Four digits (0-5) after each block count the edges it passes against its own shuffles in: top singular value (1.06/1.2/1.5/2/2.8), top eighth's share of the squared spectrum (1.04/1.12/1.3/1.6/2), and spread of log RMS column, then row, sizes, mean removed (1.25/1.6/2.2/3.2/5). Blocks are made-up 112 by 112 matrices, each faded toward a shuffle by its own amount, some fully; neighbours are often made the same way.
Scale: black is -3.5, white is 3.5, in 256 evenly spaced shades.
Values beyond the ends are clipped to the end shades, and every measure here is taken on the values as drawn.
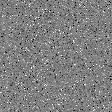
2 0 0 0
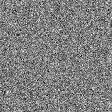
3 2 0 0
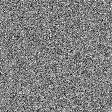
1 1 0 0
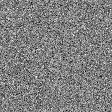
0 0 0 0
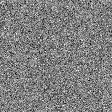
0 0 0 0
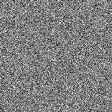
3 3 1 1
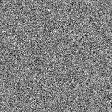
3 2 0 1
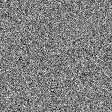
0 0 0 0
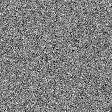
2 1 0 0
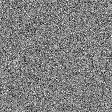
0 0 0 0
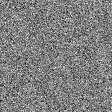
0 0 0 0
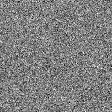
2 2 0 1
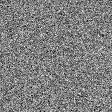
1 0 0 0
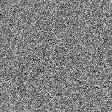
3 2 0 1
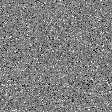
1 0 0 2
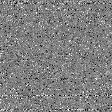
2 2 0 2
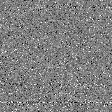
2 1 0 2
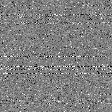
2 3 0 3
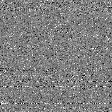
2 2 0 3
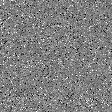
0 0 0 1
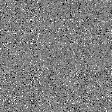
1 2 2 2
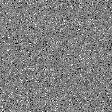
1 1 1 2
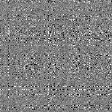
2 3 3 4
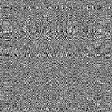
5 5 3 3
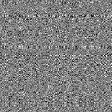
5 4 3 3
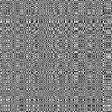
5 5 4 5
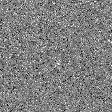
2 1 0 0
